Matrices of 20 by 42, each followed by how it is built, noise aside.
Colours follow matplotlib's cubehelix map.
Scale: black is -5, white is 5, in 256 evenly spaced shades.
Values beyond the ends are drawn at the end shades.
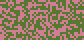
noise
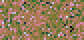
noise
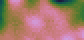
smooth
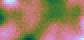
smooth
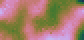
smooth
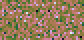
noise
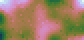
smooth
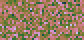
noise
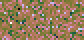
noise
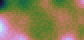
smooth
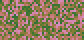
noise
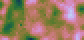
smooth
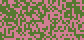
noise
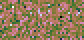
noise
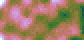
smooth
